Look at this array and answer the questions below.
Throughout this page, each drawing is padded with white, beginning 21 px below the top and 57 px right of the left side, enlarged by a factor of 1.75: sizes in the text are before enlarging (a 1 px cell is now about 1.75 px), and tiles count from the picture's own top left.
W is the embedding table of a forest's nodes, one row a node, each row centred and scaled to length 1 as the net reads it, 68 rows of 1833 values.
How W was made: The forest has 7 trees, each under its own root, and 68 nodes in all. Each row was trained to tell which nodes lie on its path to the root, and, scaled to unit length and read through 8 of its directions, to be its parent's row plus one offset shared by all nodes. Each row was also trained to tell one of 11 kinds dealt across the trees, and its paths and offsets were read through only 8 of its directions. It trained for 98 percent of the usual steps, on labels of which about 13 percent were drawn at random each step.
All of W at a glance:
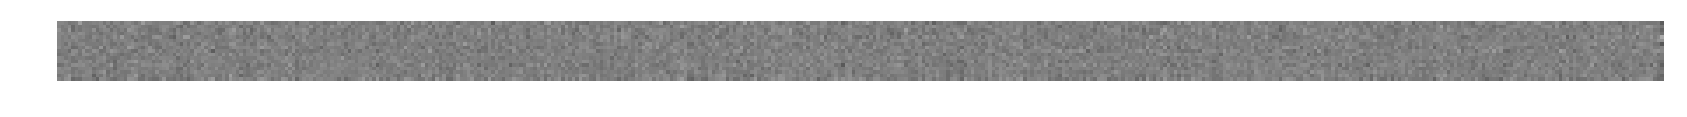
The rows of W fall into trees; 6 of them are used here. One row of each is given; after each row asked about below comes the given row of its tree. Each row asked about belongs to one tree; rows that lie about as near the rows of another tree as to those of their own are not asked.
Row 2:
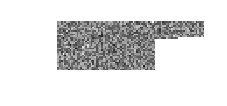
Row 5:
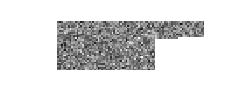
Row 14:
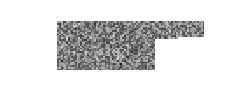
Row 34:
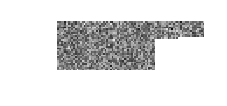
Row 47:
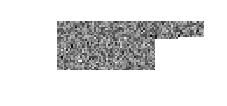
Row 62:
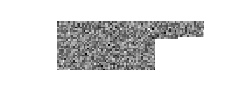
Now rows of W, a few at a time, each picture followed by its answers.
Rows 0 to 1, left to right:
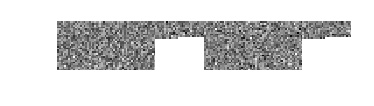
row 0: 34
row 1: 2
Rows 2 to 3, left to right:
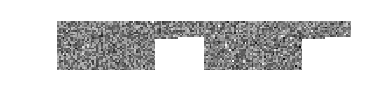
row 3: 14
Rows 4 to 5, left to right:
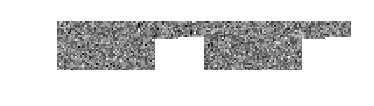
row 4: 47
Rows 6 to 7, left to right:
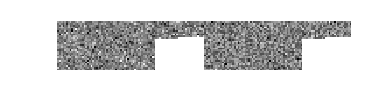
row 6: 47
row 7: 47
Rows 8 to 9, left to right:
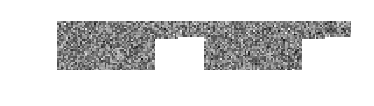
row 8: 14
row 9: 14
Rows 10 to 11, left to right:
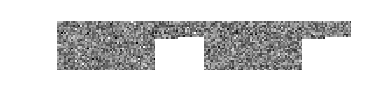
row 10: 47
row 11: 62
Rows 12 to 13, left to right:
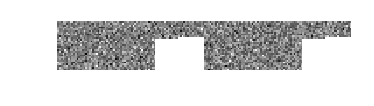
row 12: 2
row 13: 34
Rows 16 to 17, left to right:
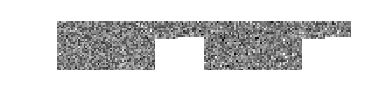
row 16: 5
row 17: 5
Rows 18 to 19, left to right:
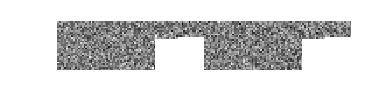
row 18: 5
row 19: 14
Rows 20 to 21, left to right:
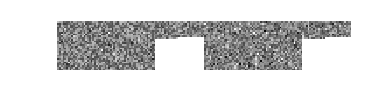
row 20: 14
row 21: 2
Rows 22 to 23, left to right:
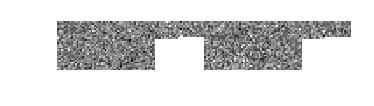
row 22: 14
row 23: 5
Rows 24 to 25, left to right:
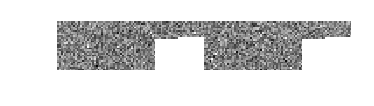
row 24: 2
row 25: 14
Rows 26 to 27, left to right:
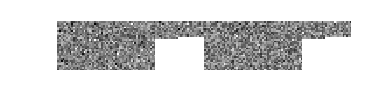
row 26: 2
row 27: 62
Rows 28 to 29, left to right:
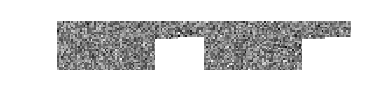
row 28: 14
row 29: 14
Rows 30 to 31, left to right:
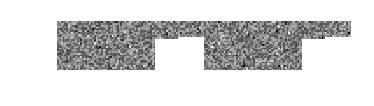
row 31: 62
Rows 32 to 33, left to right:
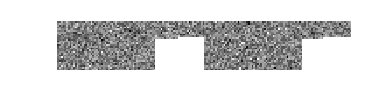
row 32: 5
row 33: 14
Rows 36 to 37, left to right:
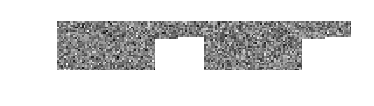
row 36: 47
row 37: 5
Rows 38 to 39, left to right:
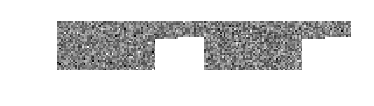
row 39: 2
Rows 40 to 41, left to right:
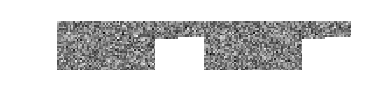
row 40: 47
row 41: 14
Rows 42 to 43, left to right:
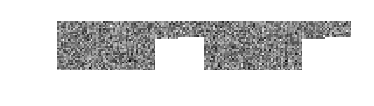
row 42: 5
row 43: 2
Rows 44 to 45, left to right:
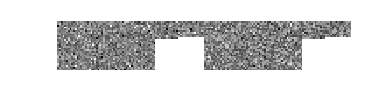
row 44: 2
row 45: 47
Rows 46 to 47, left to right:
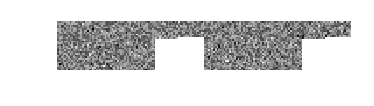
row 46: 5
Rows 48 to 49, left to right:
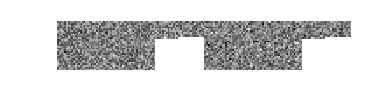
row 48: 34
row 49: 34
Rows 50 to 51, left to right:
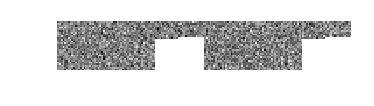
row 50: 2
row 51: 2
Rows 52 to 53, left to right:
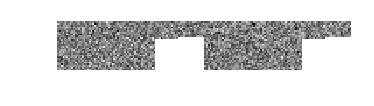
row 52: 2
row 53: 5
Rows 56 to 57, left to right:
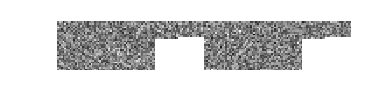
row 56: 47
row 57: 5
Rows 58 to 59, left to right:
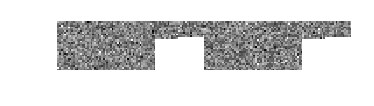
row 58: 47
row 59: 34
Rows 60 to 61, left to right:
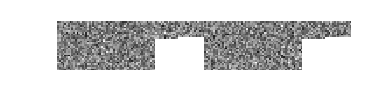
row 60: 5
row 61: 2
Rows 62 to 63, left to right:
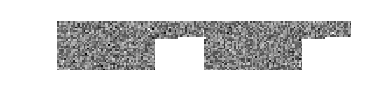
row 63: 47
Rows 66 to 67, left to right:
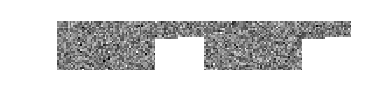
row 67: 47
